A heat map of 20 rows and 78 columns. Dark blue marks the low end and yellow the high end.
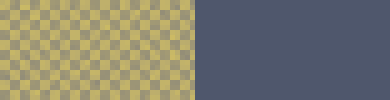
It is made of 1 by 2 panels. Panel 1,1: high, checkered. Panel 1,2: low, flat.
